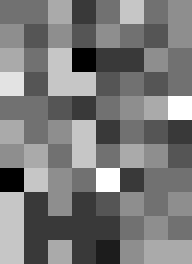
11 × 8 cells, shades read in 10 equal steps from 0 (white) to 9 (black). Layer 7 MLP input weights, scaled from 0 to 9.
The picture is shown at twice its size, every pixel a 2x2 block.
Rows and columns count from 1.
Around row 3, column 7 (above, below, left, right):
6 6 7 5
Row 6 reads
3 5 4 2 7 5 6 7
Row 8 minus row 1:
4 -3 1 -2 -5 5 0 1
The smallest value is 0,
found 2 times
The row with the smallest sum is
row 7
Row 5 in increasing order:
0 3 4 5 5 5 6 7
